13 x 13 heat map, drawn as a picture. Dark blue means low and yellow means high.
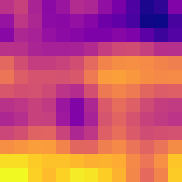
Ninth with the lowest average: top right. Histogram: bell-shaped. Stripes: horizontal, repeating 2 times. Ninth with the highest average: bottom left. Lone odd cells: none. Slope: up to the bottom.
